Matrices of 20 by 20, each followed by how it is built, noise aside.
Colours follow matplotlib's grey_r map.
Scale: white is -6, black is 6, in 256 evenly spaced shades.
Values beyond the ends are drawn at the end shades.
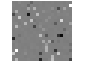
sparse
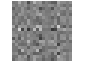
low rank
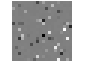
sparse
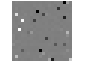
sparse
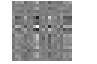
low rank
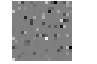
sparse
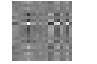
low rank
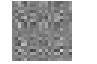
low rank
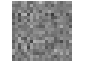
low rank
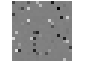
sparse
